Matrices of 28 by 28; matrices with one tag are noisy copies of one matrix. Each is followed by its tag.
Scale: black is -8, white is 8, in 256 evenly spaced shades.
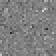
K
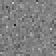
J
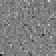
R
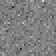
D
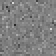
J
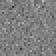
D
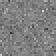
K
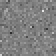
K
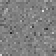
K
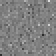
R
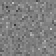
J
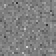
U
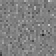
R
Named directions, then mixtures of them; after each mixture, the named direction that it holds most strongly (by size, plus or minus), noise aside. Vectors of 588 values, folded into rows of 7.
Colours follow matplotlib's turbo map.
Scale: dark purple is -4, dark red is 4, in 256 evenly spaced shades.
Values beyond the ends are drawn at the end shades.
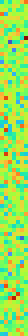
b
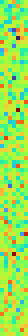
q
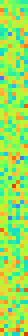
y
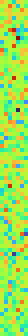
q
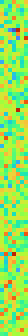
q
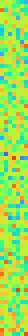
y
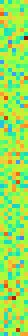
b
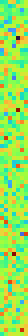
q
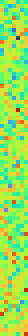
q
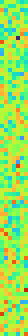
y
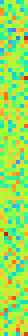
y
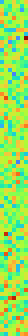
b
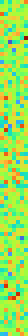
b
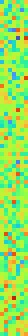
q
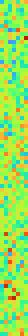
b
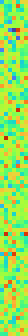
q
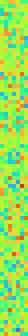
y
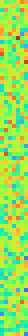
y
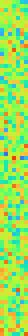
y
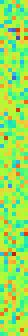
q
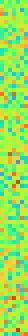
y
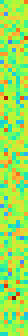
b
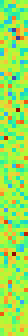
q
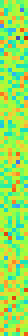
y
